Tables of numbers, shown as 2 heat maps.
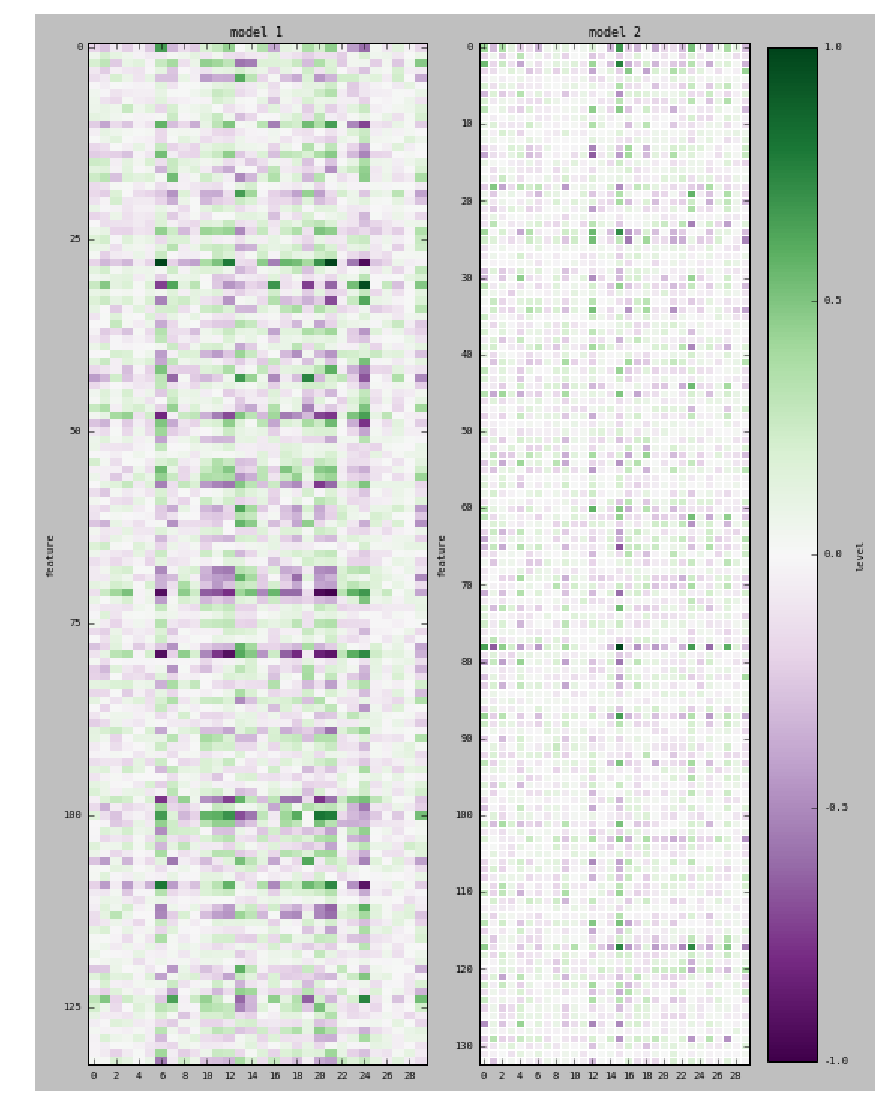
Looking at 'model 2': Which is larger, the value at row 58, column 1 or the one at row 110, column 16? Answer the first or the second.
the first
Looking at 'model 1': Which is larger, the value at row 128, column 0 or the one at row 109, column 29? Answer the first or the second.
the first
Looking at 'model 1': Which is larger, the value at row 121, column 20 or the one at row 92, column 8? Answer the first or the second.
the second
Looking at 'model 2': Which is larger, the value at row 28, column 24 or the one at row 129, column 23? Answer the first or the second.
the first
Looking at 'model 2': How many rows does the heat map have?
133
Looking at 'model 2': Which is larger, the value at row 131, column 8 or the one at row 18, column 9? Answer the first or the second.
the first
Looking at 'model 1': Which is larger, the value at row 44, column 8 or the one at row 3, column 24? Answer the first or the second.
the first
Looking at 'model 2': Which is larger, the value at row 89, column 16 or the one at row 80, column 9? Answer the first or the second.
the first
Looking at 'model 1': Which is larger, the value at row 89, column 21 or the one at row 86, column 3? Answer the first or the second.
the second
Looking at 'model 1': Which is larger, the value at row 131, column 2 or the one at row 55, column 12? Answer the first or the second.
the second
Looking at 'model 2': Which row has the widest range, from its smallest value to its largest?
78
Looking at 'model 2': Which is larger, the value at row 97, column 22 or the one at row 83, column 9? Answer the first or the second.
the first
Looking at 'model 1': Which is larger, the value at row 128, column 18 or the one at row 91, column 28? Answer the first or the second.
the first
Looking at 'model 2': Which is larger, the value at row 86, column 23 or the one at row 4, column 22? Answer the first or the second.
the second
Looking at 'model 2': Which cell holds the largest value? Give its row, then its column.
78, 15
